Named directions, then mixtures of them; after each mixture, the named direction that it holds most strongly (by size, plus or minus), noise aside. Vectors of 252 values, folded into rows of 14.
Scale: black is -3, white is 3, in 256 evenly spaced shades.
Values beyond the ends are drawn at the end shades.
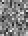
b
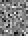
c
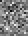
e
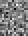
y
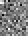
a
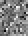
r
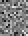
c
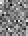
a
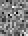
c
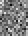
a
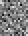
a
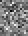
e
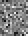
c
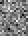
a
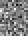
y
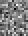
y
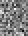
y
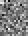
a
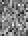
b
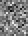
e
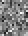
b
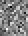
r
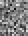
y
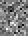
e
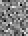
c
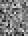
c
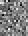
a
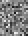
c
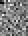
a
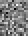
y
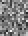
b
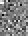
a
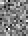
a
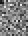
a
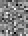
y
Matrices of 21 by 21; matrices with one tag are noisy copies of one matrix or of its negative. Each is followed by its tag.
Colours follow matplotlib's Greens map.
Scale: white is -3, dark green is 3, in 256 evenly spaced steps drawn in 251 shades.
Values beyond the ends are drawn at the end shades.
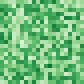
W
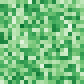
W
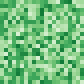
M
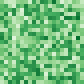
W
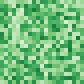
W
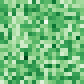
W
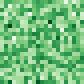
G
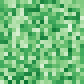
W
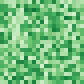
W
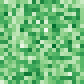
W
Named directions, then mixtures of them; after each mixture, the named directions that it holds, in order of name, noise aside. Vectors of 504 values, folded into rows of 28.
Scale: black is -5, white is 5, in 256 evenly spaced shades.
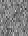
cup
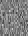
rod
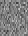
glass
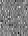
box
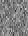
cup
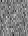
cup, rod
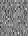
box, cup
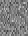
box, glass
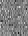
box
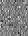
box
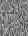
rod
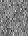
cup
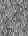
cup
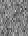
cup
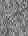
cup, glass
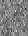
cup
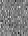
box
